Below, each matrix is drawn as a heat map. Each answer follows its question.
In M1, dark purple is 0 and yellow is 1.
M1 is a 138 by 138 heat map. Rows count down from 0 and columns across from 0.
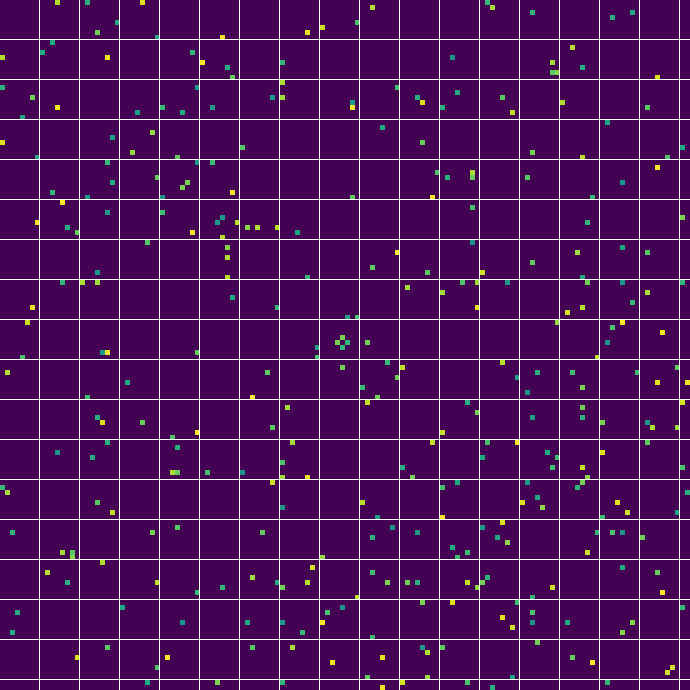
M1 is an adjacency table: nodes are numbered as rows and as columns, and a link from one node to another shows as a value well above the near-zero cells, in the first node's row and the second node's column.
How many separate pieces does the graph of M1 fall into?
3
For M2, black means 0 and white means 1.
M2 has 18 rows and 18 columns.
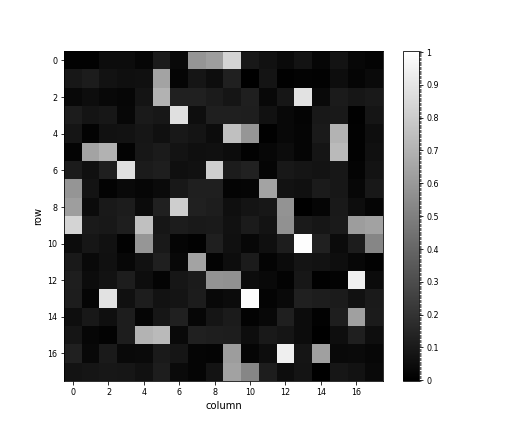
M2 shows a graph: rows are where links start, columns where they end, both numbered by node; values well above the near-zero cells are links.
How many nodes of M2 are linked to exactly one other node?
4
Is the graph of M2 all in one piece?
yes
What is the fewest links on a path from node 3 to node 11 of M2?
5
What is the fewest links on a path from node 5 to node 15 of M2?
1
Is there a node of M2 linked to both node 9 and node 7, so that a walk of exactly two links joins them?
yes
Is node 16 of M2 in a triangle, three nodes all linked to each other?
yes
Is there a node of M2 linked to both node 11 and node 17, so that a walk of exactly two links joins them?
no
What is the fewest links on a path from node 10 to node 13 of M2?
1
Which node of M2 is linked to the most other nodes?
node 9
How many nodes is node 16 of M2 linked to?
3
